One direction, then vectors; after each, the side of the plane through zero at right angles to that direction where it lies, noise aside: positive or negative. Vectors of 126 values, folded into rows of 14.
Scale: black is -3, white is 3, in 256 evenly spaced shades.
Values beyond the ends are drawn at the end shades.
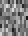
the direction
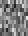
negative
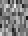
positive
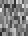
negative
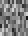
positive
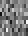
positive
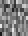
negative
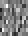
positive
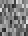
negative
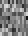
positive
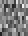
negative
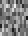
positive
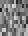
positive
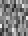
negative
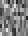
positive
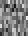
negative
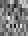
negative
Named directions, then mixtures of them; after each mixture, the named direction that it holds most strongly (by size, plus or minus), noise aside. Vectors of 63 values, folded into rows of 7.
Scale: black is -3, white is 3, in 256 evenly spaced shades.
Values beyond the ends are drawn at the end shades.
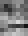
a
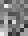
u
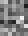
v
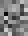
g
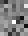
v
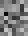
g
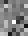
u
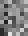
u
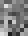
u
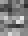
a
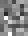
g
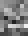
a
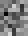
g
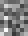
u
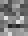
a
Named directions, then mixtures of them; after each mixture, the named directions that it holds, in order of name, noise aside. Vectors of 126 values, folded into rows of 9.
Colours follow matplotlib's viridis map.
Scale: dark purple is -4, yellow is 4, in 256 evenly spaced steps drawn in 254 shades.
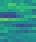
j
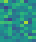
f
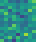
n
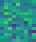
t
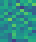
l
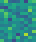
f, n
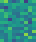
f, n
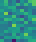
l, n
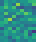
l, t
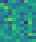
f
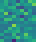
l, n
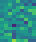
l, t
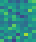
n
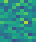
f, l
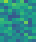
f, j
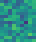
f, n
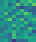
l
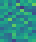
l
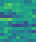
j, t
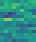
j, l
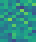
l
